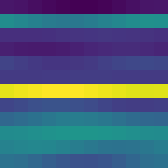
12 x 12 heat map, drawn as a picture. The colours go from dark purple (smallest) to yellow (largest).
Odd lines: row 7. Grain: streaks across. Average level on the scale: 30%.
